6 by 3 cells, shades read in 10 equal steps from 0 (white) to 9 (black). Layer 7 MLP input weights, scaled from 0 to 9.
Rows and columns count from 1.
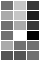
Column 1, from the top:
5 3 5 5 3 6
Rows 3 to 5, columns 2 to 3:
3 7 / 0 9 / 5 5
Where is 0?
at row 4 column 2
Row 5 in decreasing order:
5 5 3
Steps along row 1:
down up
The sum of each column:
27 18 41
